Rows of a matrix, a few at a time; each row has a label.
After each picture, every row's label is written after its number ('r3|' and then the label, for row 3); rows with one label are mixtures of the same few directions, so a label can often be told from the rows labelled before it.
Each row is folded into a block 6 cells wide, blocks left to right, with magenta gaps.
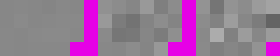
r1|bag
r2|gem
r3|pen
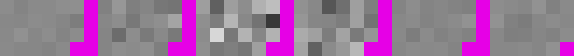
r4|pen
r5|pen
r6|pen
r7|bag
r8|pen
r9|gem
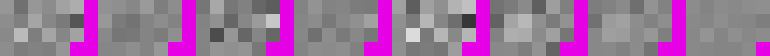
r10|pen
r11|gem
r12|pen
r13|pen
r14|pen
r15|gem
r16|gem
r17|pen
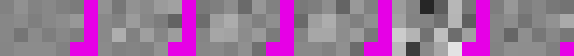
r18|pen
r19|pen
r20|gem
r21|gem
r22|bag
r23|pen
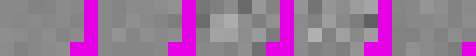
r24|bag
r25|pen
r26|gem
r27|pen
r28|bag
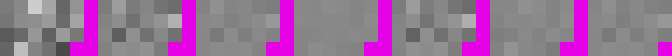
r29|bag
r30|pen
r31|pen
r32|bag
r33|pen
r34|bag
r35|pen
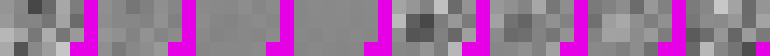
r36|bag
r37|bag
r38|gem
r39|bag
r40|gem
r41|gem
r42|gem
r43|bag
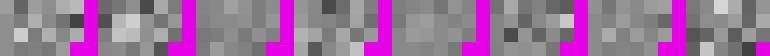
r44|pen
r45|gem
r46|bag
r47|bag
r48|gem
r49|pen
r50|pen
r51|bag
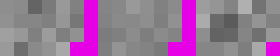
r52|bag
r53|bag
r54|gem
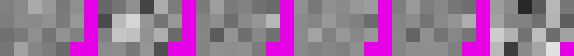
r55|bag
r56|gem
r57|pen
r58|pen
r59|pen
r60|bag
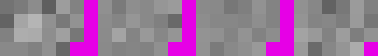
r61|gem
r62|pen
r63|bag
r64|bag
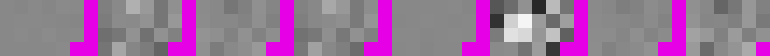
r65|pen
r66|bag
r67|bag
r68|bag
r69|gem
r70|gem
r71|bag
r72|bag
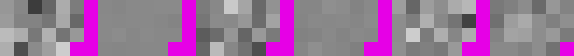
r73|bag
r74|pen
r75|bag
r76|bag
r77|pen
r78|gem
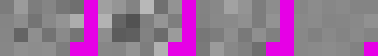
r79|pen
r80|gem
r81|bag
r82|pen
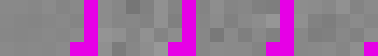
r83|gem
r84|bag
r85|pen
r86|gem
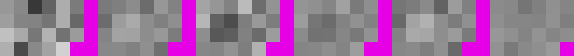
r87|bag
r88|gem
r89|gem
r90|gem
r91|gem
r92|bag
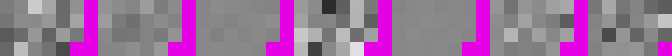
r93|bag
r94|gem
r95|pen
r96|bag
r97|gem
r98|pen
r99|pen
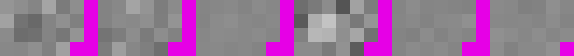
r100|gem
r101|bag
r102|gem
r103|gem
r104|pen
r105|bag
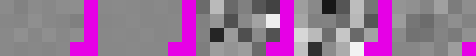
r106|pen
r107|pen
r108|pen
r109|bag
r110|gem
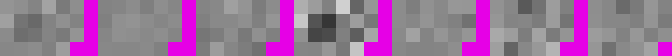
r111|gem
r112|gem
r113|bag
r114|gem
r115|pen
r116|bag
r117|bag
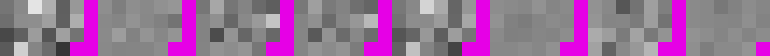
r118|bag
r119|pen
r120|pen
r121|pen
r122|bag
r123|gem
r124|bag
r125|bag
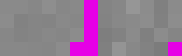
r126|gem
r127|bag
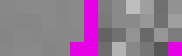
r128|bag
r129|bag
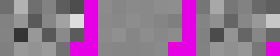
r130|pen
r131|pen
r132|pen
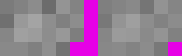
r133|gem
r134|gem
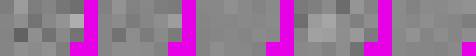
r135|pen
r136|pen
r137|bag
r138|gem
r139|pen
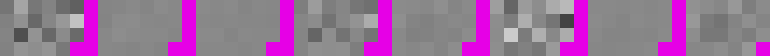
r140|pen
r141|gem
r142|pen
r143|pen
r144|gem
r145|pen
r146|gem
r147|gem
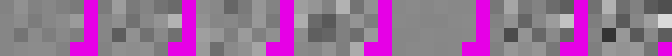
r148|pen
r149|pen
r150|bag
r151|gem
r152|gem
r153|pen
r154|pen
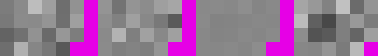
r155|bag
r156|pen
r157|gem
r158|gem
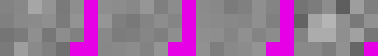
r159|bag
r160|gem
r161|bag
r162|gem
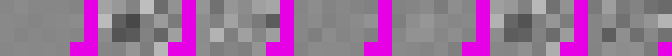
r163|pen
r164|gem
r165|pen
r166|pen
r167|gem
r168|gem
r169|pen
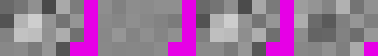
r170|gem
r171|pen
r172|gem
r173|gem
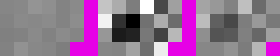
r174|bag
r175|gem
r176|gem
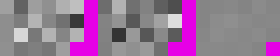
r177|pen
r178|pen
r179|gem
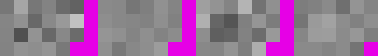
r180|pen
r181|bag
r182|gem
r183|gem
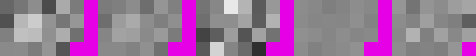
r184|gem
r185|gem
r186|bag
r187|bag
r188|pen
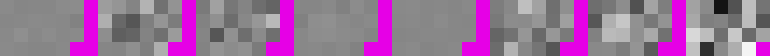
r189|pen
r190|gem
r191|pen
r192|gem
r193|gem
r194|bag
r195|gem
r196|bag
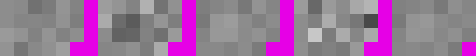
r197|bag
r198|gem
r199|gem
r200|pen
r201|gem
